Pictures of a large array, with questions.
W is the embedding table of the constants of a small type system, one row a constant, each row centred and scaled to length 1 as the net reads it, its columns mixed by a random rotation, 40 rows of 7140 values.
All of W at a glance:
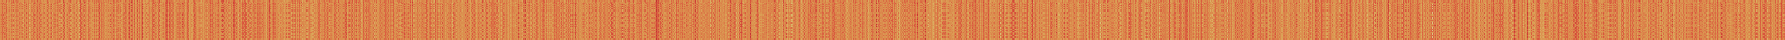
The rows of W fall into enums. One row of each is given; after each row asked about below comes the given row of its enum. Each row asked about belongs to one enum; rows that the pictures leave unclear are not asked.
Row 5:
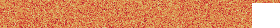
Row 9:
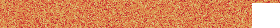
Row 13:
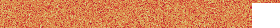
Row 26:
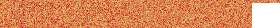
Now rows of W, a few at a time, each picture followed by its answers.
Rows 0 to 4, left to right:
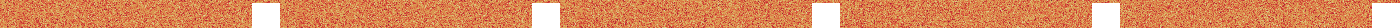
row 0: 9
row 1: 9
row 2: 5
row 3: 26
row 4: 13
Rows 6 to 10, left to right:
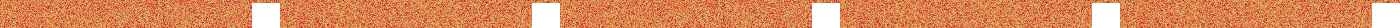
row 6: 13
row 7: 9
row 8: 13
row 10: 9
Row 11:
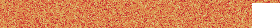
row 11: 9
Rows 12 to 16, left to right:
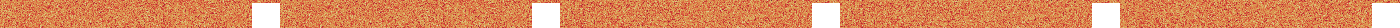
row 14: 26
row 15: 26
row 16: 9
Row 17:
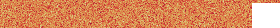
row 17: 13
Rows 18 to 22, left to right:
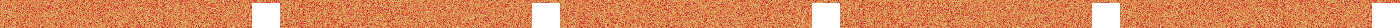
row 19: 26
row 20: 9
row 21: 26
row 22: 13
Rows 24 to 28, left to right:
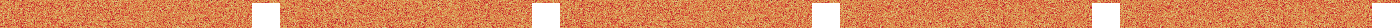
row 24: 26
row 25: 5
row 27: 13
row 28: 13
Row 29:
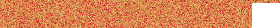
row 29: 9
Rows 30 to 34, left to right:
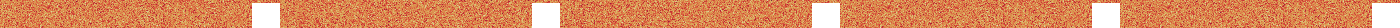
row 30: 13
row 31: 9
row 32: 26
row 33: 13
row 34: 13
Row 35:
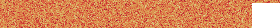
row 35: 9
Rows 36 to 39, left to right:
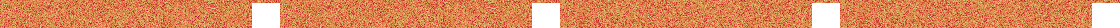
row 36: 13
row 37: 13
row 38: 9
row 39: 9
